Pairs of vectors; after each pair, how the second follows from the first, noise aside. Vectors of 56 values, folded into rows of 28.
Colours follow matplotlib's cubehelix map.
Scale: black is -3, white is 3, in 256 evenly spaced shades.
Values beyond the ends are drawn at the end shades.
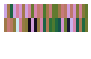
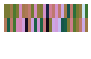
shuffled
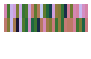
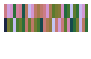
shuffled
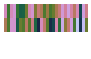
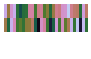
copied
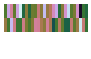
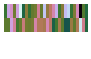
copied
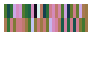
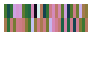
copied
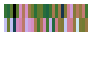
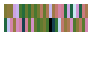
shuffled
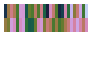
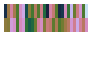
copied
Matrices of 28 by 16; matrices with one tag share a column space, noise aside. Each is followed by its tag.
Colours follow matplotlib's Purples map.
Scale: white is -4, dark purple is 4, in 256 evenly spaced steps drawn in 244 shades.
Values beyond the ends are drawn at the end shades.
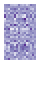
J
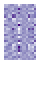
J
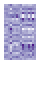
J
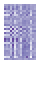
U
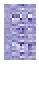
J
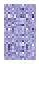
J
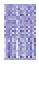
U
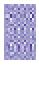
J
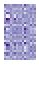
J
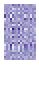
J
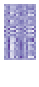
U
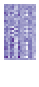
U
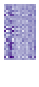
U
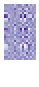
J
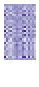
U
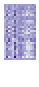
U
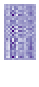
U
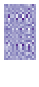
J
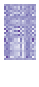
U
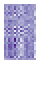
U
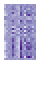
U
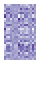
J
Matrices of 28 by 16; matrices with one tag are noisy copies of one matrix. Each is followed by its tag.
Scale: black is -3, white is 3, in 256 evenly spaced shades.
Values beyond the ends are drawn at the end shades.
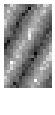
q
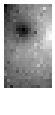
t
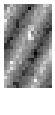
q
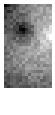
t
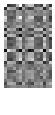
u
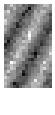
q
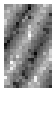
q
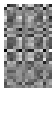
u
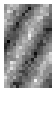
q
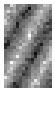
q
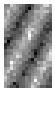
q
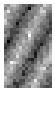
q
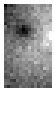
t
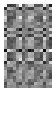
u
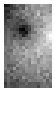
t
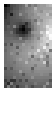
t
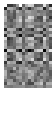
u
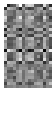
u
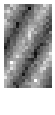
q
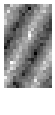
q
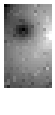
t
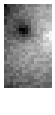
t
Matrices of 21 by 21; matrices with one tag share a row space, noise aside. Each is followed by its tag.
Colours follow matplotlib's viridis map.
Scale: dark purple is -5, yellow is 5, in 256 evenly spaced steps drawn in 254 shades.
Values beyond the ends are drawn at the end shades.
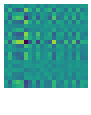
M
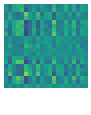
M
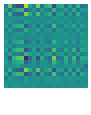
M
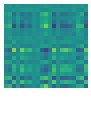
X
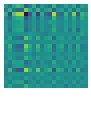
M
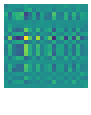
M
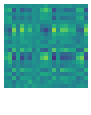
X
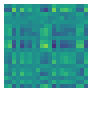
X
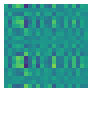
M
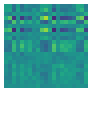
X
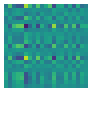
M
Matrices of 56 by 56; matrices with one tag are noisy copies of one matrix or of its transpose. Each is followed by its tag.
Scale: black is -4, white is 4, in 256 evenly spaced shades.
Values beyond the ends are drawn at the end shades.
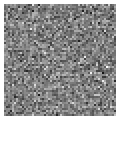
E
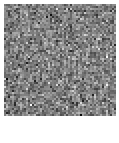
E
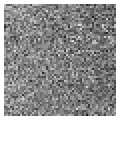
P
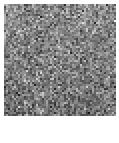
P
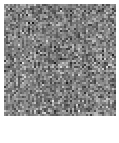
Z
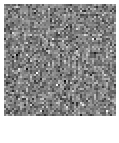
E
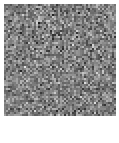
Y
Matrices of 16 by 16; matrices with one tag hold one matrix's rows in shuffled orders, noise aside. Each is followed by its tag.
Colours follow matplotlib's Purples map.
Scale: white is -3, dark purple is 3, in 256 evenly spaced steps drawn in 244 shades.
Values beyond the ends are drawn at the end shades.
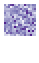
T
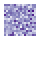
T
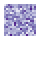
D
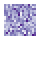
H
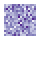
H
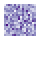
H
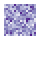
D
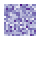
D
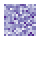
T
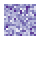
D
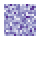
D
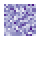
T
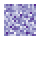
D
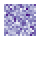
D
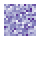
T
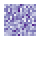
H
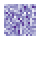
H
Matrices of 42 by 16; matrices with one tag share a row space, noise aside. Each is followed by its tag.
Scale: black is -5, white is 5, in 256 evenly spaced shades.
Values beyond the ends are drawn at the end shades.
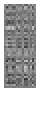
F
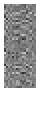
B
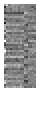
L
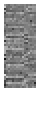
L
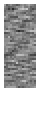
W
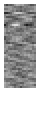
W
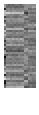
L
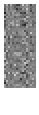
B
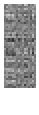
F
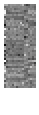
L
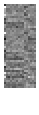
L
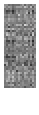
F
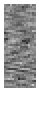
W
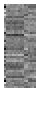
L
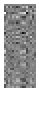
B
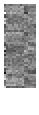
L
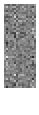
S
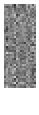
S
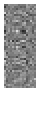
B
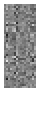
S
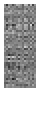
F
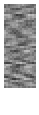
W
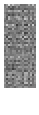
F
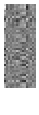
B
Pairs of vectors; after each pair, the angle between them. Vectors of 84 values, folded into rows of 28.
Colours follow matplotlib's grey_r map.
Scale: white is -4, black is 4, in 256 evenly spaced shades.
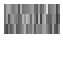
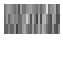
nearly parallel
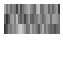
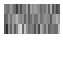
partly aligned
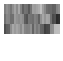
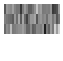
partly aligned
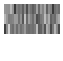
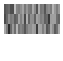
nearly opposite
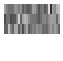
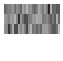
nearly opposite
